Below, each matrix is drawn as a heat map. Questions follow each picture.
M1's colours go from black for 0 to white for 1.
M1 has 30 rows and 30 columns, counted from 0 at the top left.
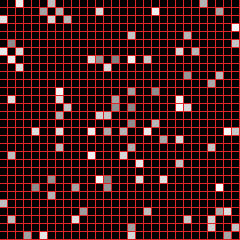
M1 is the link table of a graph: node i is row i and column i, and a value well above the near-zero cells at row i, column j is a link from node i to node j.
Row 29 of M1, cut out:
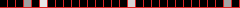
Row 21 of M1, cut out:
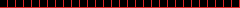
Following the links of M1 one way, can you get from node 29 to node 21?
no
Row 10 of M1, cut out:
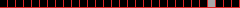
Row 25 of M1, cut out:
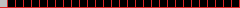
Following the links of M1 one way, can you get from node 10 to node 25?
yes
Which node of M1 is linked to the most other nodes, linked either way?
node 16
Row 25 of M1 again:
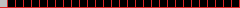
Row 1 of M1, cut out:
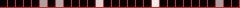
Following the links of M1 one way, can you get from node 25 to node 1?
yes
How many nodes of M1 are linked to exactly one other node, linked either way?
4
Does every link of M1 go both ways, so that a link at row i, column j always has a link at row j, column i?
yes
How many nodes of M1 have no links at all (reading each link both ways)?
1
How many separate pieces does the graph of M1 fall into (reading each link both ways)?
2
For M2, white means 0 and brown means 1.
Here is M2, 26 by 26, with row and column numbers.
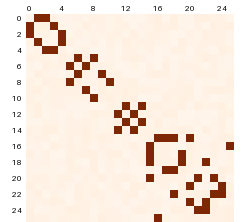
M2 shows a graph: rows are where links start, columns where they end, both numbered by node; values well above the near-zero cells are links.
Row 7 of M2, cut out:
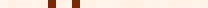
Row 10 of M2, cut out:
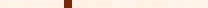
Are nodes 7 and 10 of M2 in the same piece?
yes
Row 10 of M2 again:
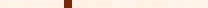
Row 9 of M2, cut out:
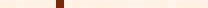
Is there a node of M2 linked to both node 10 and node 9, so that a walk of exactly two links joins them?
no
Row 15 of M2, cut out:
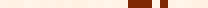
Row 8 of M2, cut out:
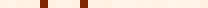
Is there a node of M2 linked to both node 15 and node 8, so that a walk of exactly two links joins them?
no
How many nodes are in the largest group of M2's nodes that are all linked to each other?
2
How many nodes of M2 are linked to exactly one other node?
3
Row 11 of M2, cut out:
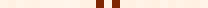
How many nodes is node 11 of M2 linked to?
2
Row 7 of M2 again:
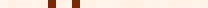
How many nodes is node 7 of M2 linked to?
2
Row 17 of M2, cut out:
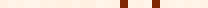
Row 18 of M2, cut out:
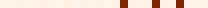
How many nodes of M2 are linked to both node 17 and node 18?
2
